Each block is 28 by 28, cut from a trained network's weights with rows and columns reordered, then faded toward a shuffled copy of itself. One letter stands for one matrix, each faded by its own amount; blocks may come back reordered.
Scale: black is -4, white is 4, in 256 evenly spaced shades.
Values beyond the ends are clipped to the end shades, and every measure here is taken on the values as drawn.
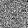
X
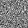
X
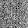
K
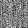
K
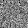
X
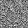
X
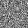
X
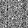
K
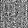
K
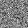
X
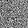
X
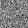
X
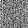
K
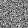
X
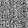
K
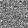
X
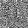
X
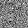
X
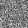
X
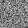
X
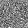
X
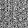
K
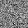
X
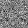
X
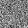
X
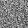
X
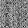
K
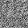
X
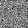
X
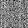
K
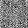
K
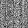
K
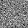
X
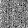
K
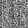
K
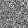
X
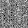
K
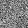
X
